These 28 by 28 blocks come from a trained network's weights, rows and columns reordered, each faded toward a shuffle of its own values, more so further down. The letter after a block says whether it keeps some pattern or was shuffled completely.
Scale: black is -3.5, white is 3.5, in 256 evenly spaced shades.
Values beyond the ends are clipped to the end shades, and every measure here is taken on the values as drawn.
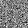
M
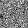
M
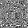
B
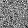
M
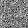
M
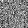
B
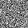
M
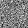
M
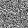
B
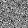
B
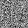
M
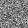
M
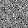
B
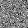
M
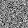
M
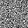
B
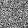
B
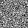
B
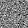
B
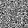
B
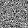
B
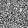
M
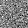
M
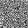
B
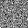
B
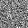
M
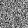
M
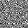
B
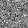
B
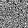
M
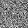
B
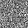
M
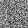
M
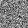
M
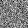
M
